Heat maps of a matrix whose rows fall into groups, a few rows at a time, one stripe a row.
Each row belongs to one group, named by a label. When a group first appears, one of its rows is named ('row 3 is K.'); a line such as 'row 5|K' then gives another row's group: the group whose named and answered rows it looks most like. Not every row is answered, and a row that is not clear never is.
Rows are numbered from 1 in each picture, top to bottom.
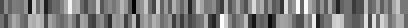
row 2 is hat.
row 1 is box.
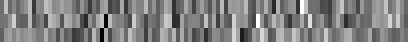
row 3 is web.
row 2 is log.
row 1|hat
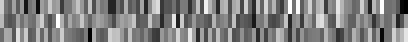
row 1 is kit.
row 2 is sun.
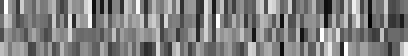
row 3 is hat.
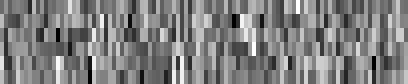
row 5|sun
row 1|box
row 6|sun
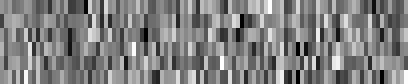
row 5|hat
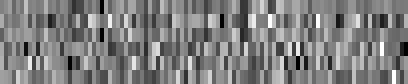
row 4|kit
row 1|web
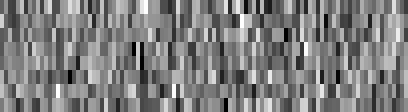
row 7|sun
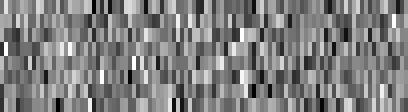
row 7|hat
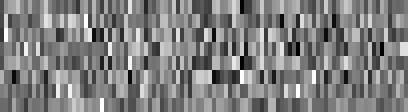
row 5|web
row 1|web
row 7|box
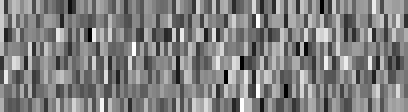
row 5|web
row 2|log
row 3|sun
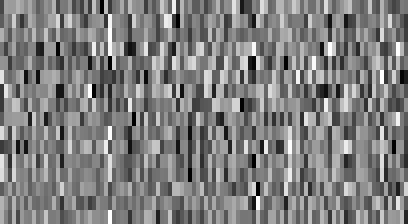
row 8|web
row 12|log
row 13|log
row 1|web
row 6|kit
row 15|log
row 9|box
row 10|log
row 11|kit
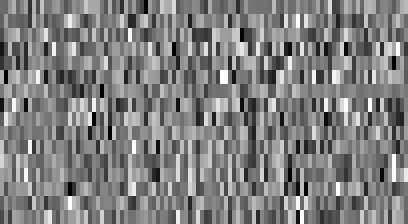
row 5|kit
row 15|box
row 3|web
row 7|web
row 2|box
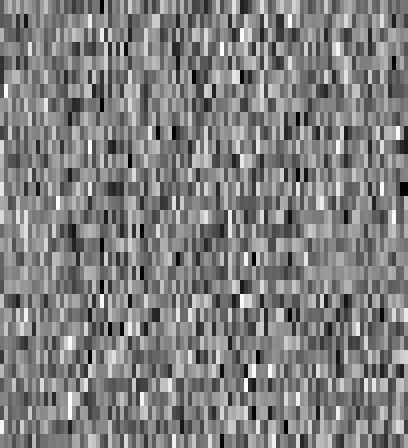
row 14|kit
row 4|hat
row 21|web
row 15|sun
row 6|web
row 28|hat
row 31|log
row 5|kit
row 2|kit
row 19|hat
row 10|log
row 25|box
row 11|kit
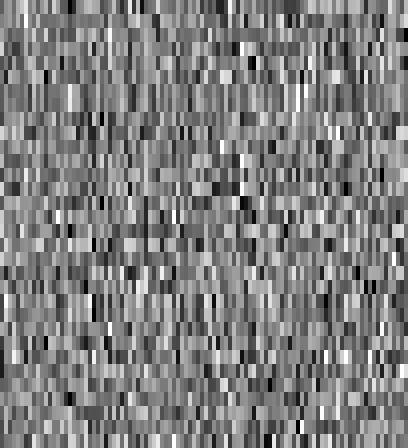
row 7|box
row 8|box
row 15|web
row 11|hat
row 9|web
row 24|log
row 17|log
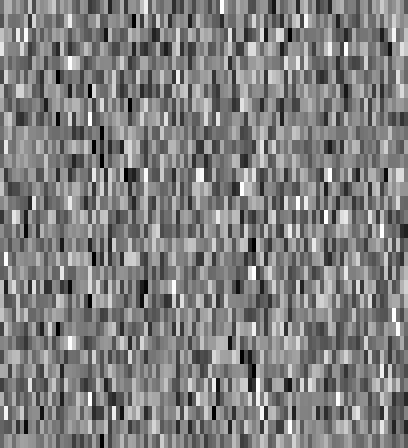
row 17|kit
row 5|box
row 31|kit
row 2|box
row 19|sun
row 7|sun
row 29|kit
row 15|box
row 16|web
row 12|web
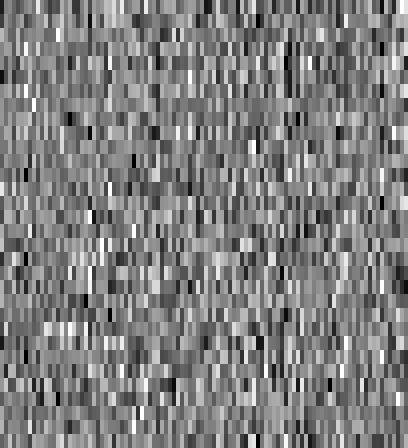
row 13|kit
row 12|box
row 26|kit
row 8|log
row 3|sun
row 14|log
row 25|kit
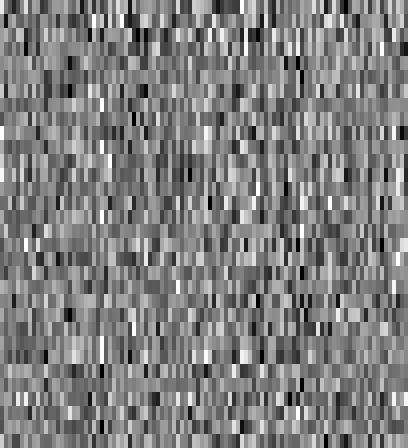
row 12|log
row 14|log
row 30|box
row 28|hat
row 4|kit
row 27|web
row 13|log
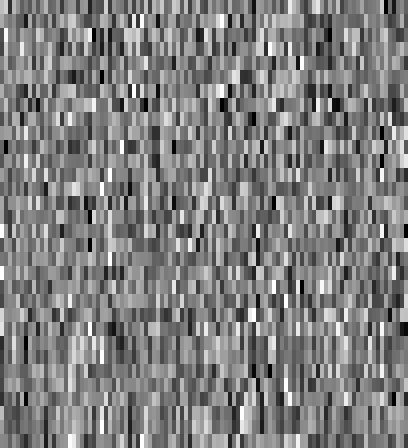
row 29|kit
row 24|kit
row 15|hat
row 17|log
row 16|sun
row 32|box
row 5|hat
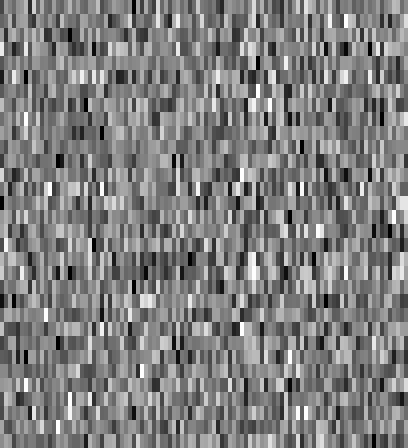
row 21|box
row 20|log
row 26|kit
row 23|web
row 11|hat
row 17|sun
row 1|box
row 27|box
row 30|box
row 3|hat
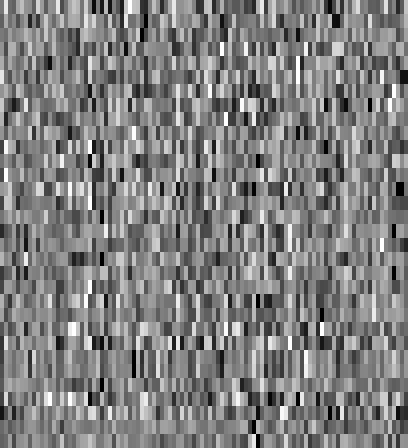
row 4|hat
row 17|kit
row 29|hat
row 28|web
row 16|web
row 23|hat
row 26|box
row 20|kit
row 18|kit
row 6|kit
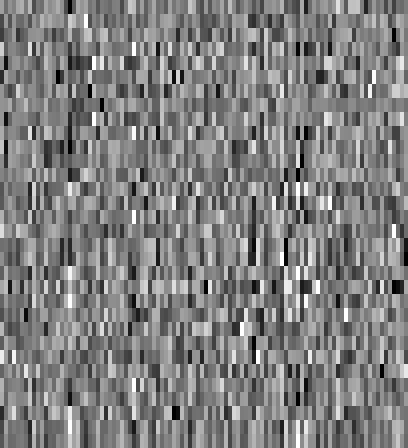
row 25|hat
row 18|log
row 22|box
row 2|hat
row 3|kit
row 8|web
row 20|box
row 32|box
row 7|sun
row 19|log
